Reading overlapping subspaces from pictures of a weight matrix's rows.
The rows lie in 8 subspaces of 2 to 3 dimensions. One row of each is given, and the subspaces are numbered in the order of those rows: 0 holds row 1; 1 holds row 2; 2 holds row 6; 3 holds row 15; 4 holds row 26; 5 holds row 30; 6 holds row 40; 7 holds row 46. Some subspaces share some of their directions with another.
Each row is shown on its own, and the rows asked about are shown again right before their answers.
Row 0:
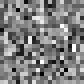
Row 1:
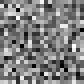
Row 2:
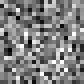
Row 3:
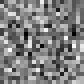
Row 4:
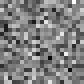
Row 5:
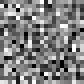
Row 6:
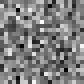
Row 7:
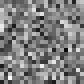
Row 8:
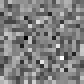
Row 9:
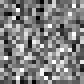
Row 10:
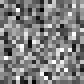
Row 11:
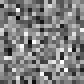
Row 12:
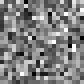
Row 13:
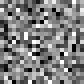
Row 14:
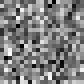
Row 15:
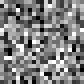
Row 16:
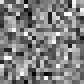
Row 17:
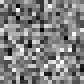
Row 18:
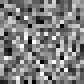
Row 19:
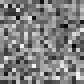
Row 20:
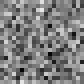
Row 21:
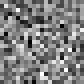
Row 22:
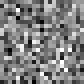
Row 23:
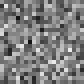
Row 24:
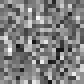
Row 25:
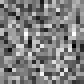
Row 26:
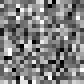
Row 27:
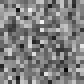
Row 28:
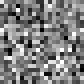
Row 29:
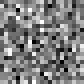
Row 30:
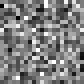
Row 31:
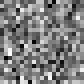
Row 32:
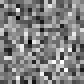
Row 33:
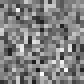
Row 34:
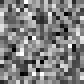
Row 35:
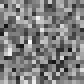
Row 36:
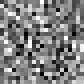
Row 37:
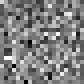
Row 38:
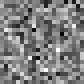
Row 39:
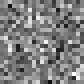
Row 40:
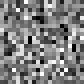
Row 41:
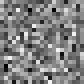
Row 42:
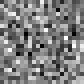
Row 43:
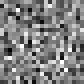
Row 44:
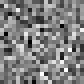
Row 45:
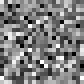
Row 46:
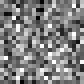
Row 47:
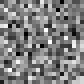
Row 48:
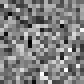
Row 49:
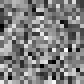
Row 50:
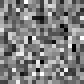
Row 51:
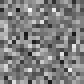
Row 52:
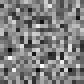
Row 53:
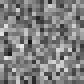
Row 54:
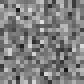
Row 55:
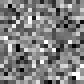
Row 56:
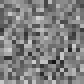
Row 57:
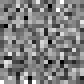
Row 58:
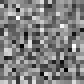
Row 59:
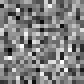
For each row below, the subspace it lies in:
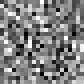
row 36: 1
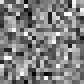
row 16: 6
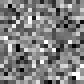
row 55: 0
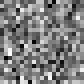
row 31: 4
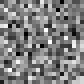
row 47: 1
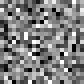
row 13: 5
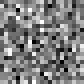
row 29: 2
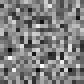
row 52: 7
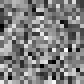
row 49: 2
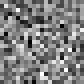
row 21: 4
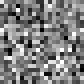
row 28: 3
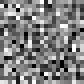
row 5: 0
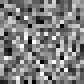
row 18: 3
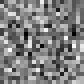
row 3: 1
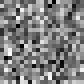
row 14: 4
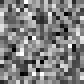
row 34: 6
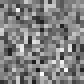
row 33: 6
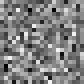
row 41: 5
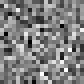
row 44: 4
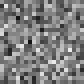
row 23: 5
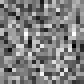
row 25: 1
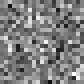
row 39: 0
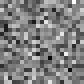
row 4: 5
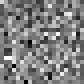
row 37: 6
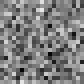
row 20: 7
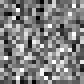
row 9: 7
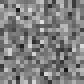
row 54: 2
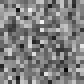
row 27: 2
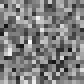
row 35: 5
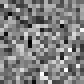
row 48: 4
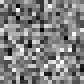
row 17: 3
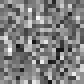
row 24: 0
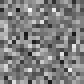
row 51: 5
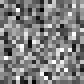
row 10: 7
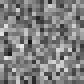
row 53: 5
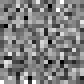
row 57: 1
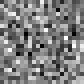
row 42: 1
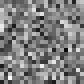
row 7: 2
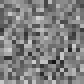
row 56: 2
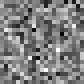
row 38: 5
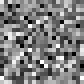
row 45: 3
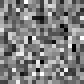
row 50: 6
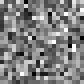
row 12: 6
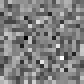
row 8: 3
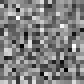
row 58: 0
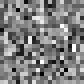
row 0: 6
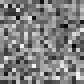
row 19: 0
